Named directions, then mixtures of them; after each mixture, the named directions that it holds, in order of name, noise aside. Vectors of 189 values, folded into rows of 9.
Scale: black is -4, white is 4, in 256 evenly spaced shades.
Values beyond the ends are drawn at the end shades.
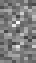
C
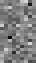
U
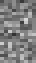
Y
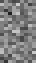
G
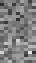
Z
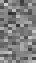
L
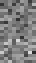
Z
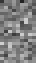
Y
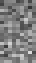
Y, Z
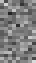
L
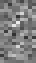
C, Y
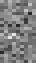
G, U, Y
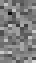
G, L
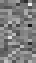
G, U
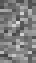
C, Y, Z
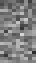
C, Y, Z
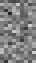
G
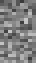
Y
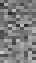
L, Z
